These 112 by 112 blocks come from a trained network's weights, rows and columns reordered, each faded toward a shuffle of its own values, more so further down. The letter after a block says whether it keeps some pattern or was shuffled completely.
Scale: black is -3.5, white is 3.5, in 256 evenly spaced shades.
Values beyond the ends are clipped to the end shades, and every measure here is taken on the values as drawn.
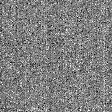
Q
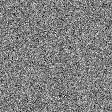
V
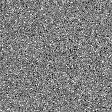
V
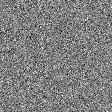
V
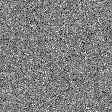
V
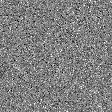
V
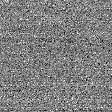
Q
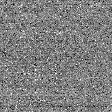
Q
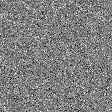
V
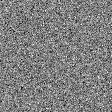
V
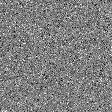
V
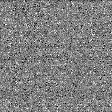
Q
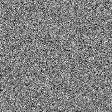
Q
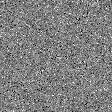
V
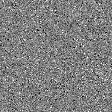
Q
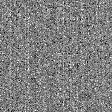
Q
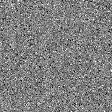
Q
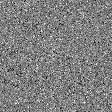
V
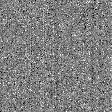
Q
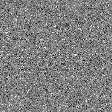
Q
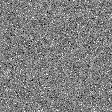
V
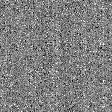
Q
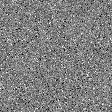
V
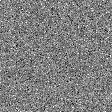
V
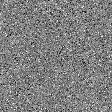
V
